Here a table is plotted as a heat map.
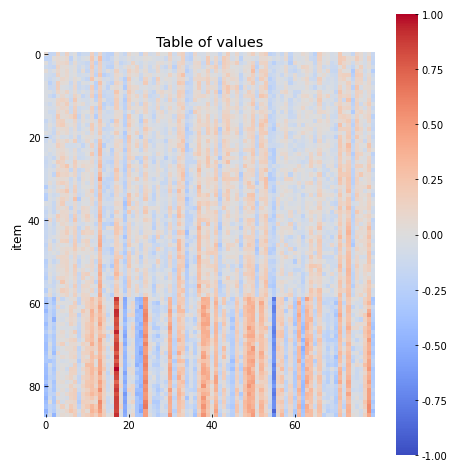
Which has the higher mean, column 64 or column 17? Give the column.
17
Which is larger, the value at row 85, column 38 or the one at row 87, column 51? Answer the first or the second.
the first
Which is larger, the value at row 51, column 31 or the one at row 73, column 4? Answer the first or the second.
the second
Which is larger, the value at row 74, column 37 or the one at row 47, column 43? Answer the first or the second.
the first
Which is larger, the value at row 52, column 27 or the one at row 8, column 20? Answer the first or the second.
the second
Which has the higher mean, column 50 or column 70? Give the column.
50
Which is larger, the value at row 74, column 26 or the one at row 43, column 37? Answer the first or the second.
the second
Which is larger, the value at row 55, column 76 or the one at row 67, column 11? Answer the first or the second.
the second
